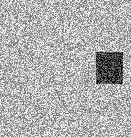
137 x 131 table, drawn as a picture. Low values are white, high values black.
Average level on the scale: 30%. Slope: none. Odd patch: higher, in the middle right. Mirror symmetry: none. Stripes: none. Ninth with the highest average: middle right.
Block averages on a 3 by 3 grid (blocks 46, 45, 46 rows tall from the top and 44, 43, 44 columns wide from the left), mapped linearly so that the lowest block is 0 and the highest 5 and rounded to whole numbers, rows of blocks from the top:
000 / 005 / 000
